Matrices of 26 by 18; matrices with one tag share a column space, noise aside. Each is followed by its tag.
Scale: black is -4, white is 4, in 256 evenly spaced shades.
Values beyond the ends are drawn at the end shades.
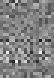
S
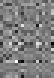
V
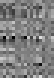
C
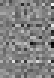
V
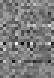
V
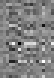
V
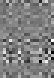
S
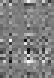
S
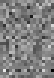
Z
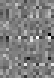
C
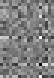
C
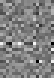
V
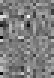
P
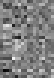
Z
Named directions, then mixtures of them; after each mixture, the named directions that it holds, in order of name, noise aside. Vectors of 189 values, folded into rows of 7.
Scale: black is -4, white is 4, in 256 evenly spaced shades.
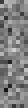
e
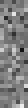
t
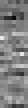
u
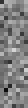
e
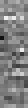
t, u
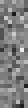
t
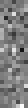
t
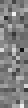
t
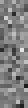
t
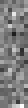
t, u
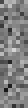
e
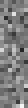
t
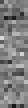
e, u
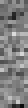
t, u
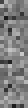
e, u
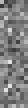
e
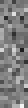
t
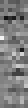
t, u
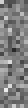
e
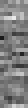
u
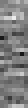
u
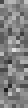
e, u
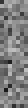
e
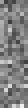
e, t
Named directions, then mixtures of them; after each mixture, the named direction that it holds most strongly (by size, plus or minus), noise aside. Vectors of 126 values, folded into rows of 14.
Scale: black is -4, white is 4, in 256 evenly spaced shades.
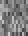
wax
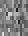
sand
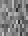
sand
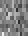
sand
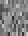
wax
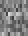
sand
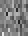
sand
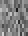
sand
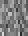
sand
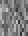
wax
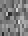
sand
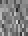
wax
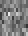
wax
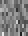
sand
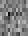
sand
